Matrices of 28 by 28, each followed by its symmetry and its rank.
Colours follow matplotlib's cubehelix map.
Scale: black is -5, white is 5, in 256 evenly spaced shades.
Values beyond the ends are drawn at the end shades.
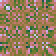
symmetric, rank three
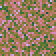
neither, full rank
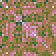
symmetric, rank five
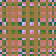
symmetric, rank one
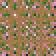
symmetric, rank three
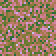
neither, full rank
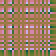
symmetric, rank one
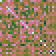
symmetric, rank five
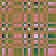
symmetric, rank one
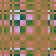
symmetric, rank one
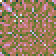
symmetric, rank five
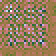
symmetric, rank three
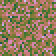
neither, full rank
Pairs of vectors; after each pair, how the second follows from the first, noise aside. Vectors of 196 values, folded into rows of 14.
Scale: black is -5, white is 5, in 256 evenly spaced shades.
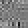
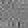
shrunk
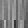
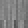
shrunk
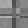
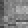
wrapped around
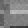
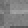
shrunk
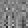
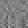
shrunk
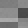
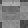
wrapped around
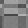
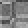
wrapped around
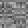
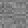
shrunk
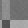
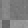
shrunk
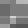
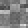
wrapped around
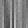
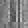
wrapped around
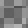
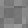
shrunk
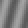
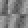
wrapped around
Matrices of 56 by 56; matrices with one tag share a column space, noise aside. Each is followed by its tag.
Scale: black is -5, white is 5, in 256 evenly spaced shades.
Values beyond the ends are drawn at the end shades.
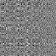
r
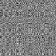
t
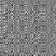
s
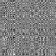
t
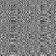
s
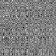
t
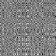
t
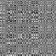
s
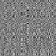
t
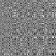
t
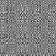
s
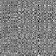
s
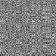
s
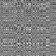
r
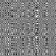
t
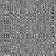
s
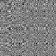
r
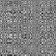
s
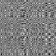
t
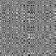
s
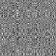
t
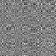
r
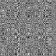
t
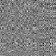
r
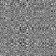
r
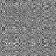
r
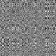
r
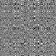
r
